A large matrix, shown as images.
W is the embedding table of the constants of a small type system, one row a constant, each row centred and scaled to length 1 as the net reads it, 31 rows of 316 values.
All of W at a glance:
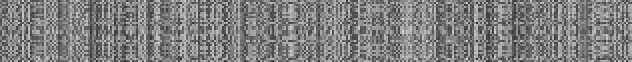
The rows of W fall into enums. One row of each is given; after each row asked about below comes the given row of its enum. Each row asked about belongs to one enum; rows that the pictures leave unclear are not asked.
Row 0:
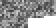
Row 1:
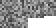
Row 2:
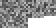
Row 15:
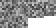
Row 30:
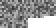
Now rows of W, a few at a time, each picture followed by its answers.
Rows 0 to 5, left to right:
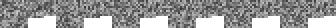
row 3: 30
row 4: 2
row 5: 2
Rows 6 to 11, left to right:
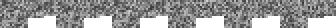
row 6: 0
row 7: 30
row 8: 0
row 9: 15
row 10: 30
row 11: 1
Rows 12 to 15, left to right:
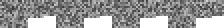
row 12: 30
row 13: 2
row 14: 2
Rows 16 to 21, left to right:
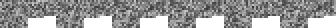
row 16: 15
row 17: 30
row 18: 0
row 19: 0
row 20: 1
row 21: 0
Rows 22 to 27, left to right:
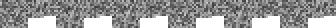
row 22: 2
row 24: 30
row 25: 2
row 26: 30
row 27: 2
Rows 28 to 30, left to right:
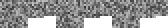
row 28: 15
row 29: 1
